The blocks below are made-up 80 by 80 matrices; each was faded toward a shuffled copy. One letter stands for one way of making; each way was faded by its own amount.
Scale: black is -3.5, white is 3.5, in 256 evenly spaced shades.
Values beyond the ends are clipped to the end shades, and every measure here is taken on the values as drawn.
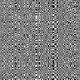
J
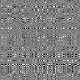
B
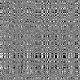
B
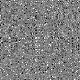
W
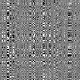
J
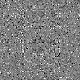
W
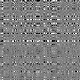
B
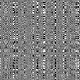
J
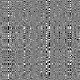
J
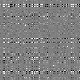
B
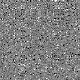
W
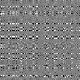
B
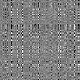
J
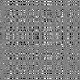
B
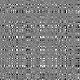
B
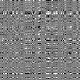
B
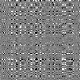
B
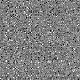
W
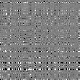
B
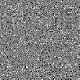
W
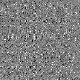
W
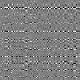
B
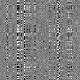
J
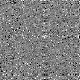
W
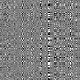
J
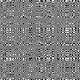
B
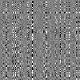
J
